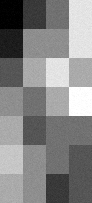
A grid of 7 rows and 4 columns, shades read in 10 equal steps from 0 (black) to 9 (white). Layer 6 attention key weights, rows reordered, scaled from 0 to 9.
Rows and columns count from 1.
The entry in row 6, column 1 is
7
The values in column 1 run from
0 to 7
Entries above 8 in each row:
0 0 0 1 0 0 0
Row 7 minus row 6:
-1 0 -2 0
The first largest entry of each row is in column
4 4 3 4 1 1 1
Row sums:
14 19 23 24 17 19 16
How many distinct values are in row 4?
4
